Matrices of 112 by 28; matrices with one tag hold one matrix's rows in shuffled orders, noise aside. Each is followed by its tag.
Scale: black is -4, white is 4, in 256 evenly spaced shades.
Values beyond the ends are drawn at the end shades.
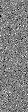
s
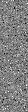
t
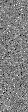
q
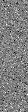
t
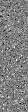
q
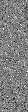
t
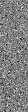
q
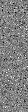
t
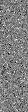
q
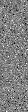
t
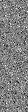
t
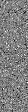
t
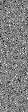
s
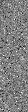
q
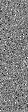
s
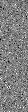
s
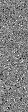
q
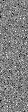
s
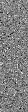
q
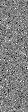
s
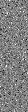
s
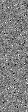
t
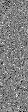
q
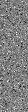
q
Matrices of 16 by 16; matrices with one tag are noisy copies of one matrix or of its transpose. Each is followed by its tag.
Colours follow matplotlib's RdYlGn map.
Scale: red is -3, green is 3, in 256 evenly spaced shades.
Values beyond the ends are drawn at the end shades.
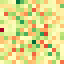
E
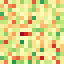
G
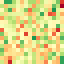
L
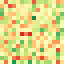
G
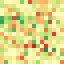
E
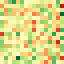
G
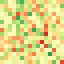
E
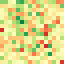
E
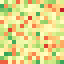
L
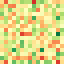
G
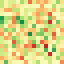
E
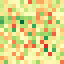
E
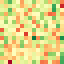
L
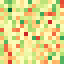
L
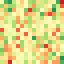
L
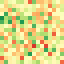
E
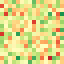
G
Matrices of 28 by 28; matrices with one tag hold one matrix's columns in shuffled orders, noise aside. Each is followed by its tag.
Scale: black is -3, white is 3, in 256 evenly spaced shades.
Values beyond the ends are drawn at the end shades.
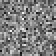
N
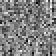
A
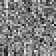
A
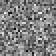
N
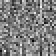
A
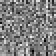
A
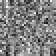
A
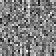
A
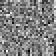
A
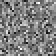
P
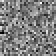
P
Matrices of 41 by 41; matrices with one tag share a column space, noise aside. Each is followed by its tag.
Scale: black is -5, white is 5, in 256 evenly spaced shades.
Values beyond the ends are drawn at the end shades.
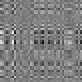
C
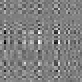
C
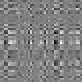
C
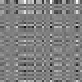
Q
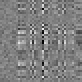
C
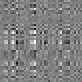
C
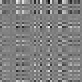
Q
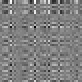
Q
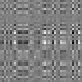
C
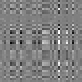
C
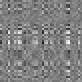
C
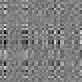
C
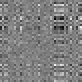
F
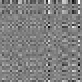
Q
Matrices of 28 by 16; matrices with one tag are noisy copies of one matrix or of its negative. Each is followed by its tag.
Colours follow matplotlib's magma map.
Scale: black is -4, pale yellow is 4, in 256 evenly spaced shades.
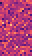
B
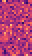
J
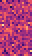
J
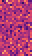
J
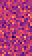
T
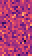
T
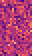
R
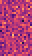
T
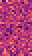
J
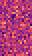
T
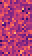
B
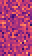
T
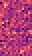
B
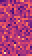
R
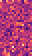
J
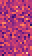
T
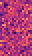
B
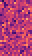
B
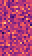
T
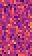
R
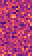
T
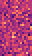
T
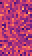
B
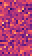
B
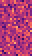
R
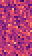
R
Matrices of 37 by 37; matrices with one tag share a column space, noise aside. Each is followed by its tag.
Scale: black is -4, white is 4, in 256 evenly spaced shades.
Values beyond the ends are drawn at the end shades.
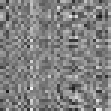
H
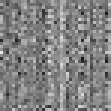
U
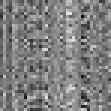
H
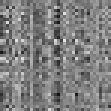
U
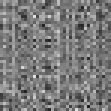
H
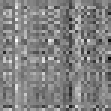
U
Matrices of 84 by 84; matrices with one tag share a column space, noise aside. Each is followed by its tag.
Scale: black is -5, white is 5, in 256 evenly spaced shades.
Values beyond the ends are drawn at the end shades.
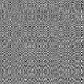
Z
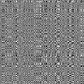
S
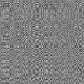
Z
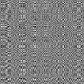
Z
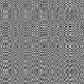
Z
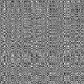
S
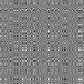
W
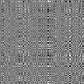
S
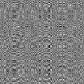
Z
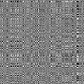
S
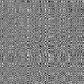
S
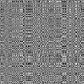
S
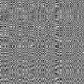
Z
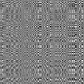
Z
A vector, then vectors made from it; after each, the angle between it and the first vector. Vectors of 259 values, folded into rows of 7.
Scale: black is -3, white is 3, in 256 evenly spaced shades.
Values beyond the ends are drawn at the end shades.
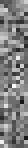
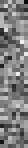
partly opposed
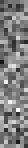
orthogonal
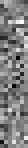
nearly opposite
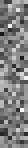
orthogonal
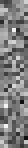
nearly parallel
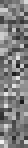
nearly parallel
